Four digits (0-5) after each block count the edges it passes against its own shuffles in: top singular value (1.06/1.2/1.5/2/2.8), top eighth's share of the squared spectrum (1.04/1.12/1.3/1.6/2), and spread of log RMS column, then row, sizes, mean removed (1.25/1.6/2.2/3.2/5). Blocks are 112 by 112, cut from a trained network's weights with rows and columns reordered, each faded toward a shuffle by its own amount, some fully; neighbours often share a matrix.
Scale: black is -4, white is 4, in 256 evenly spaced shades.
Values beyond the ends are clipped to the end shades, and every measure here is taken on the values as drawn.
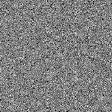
2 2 2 0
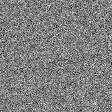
1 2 0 0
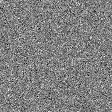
0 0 0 0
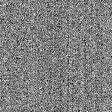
2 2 0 2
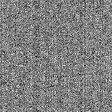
3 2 0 2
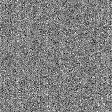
2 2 0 1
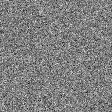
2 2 0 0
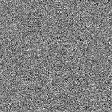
3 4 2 2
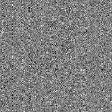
3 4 3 1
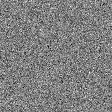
0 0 0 0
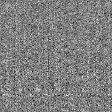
2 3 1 3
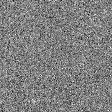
1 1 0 1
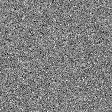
0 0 0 0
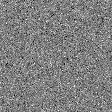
0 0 0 0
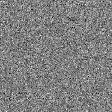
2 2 0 2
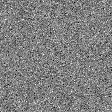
0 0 0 0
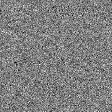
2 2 0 2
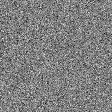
1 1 0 0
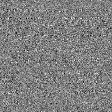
2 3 1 3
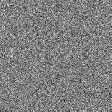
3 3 1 1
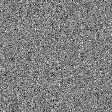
1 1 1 0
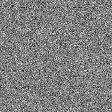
2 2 0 2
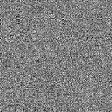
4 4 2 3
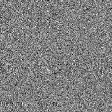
3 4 2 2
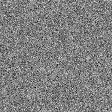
1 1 0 0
